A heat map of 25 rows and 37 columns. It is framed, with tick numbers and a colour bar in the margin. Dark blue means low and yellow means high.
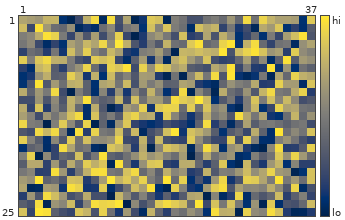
No seam splits the table. The texture is fine-grained noise. No regular stripes run through it. Neither half mirrors the other. Overall the values sit about 50% of the way up the scale. The values spread evenly over their range.
